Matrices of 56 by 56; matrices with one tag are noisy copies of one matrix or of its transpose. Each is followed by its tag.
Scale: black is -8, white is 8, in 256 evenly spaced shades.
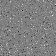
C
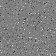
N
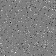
C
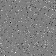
C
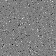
N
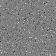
N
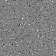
N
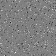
C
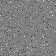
C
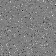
C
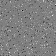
C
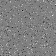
C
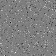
C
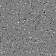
N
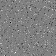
C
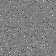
C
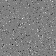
N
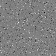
N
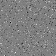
C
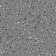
N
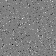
N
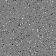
N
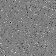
C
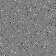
C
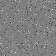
C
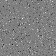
N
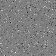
C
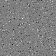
N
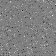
C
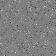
C
